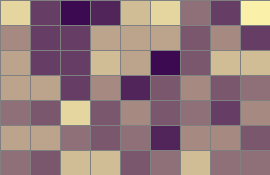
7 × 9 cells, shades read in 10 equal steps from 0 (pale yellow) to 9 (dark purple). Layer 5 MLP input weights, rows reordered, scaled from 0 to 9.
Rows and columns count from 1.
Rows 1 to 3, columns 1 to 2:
1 7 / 4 7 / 3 7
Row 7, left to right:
5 6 2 2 6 5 2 5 5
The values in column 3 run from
1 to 9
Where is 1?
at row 1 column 1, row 1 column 6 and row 5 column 3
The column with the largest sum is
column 2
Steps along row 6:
same up up down up down same up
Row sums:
40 44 41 46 44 44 38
